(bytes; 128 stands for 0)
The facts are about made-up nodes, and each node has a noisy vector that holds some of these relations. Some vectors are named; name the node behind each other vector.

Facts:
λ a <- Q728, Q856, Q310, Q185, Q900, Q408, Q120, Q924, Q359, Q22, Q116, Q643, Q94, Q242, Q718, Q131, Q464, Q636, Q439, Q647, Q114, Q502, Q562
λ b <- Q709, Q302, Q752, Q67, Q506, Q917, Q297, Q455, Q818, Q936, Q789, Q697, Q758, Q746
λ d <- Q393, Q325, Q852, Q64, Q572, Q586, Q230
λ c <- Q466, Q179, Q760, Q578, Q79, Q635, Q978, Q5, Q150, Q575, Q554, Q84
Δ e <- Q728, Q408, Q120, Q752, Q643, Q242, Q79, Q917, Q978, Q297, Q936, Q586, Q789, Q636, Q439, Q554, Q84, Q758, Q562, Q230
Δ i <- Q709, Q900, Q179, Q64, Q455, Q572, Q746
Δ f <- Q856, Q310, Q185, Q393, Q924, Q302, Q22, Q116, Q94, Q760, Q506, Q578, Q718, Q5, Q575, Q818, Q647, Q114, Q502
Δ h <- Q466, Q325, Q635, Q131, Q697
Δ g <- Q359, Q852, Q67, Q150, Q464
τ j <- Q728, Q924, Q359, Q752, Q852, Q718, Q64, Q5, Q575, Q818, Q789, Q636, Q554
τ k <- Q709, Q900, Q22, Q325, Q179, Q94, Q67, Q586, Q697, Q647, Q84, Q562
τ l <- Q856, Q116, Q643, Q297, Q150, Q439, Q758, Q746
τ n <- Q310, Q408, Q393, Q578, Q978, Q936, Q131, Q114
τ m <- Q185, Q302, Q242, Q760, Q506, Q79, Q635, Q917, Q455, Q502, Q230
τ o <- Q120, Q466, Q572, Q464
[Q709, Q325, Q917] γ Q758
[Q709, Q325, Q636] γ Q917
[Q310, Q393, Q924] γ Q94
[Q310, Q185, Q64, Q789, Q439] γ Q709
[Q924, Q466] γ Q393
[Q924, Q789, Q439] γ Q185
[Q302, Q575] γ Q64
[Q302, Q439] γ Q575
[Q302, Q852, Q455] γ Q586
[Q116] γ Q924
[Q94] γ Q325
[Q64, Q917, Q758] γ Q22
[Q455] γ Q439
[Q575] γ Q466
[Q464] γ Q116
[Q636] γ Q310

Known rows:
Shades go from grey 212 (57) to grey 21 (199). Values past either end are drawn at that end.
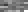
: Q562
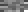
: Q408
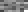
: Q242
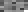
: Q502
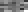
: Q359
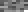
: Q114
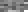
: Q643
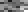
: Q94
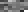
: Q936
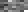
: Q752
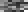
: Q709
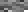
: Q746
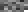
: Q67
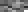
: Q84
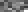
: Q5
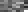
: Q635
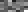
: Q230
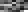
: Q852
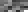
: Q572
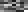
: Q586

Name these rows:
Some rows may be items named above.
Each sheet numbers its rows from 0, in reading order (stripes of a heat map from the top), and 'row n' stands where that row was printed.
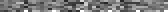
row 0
Q635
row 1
Q359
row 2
Q709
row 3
Q439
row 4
Q185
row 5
Q562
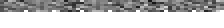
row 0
Q506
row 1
Q643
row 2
Q709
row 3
Q643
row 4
Q84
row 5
Q22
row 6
Q697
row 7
Q924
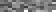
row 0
Q554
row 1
Q643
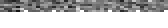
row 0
Q393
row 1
Q578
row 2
Q116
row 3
Q728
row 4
Q310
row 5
Q752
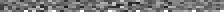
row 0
Q67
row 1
Q464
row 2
Q179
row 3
Q760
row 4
Q789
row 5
Q150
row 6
Q647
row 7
Q900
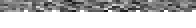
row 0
Q728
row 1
Q636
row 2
Q64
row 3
Q758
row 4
Q302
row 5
Q297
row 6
Q978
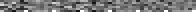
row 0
Q455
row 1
Q120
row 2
Q917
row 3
Q575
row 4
Q131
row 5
Q67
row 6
Q718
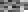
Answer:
Q116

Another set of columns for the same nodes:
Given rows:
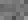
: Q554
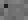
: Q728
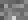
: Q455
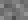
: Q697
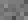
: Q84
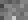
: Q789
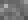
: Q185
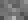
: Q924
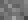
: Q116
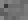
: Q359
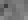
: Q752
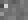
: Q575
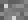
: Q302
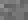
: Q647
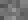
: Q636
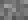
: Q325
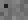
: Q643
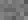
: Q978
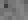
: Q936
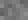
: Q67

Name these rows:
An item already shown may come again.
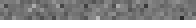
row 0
Q856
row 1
Q94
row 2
Q114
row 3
Q789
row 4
Q64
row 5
Q230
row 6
Q179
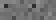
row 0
Q900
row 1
Q572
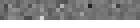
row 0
Q464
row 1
Q439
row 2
Q758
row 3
Q408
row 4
Q114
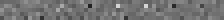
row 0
Q310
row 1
Q635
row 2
Q94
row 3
Q572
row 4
Q466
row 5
Q586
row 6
Q900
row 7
Q856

